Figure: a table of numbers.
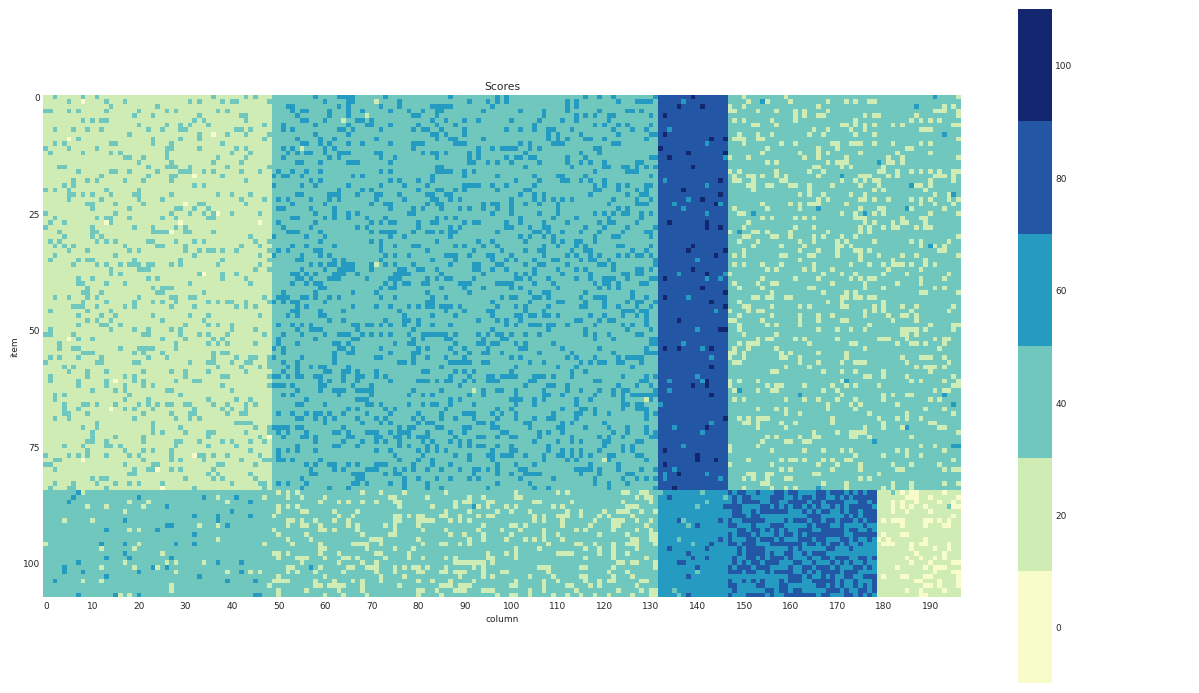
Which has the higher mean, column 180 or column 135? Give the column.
135
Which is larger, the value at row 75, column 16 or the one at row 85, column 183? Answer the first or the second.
the first
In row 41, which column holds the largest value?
141
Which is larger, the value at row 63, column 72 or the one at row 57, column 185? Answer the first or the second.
the first
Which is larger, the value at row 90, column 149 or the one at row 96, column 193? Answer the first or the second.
the first
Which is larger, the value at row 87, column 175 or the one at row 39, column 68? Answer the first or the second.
the first
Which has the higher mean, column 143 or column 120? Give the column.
143
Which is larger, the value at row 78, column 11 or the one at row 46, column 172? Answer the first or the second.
the second
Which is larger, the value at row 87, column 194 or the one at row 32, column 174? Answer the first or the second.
the second
